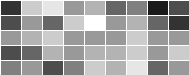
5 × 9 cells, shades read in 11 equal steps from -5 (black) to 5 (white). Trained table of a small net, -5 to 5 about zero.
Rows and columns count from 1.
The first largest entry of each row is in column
3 5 3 7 7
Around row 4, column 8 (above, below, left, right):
1 -1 3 3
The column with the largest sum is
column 5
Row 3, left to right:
1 2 3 1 1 1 3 1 1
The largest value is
5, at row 2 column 5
